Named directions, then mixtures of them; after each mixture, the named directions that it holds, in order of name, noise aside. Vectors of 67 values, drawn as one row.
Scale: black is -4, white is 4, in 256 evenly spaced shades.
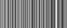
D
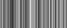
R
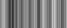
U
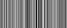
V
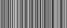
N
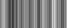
U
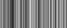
R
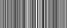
V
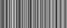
D, R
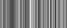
R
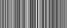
R, V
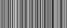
N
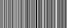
D, V
